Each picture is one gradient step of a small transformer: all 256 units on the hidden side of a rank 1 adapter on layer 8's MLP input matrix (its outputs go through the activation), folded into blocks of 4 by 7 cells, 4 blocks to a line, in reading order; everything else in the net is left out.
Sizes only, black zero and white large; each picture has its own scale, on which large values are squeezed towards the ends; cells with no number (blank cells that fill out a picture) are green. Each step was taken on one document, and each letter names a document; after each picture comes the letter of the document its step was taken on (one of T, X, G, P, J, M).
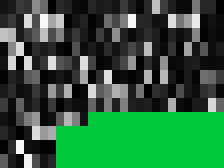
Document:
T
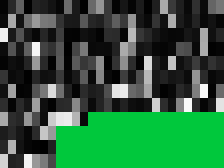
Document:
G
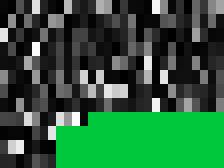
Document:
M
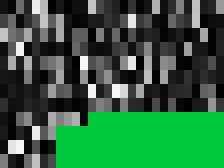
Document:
T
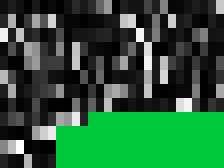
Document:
G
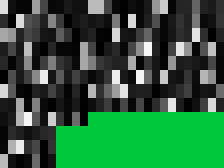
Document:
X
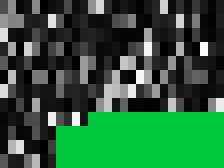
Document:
X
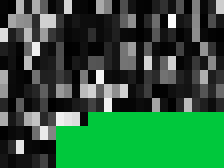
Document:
M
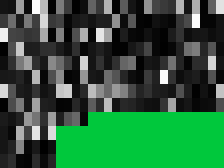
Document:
T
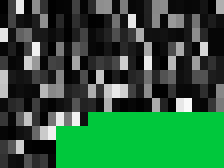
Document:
G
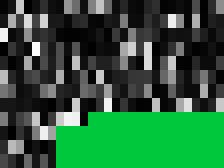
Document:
G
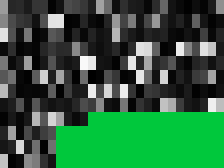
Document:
X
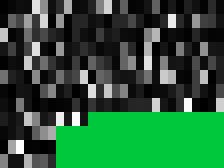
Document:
M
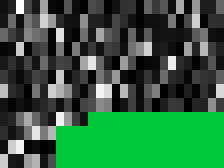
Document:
T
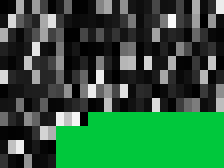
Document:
M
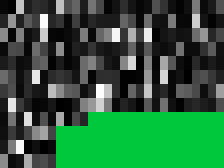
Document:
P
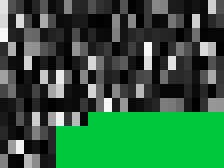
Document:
X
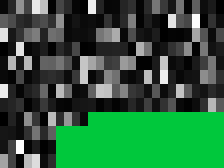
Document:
T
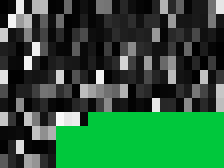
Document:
M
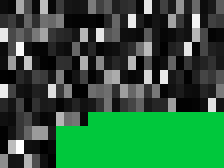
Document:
T
